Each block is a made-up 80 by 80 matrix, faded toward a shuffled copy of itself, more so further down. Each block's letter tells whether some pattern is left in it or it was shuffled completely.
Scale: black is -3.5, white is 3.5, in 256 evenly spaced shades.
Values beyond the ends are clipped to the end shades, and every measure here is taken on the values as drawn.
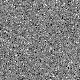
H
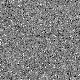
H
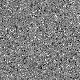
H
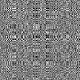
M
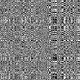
M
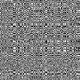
M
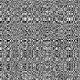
M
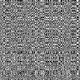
M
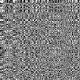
M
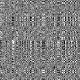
M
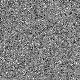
H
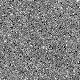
H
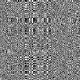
M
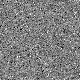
H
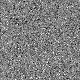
H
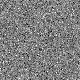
H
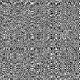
M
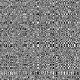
M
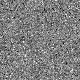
H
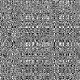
M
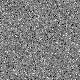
H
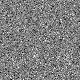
H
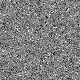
H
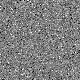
H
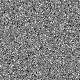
H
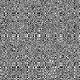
M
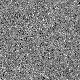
H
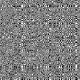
M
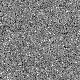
H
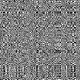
M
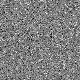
H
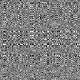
M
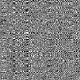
M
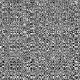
M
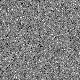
H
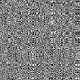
M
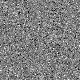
H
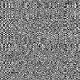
M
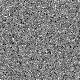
H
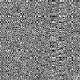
M
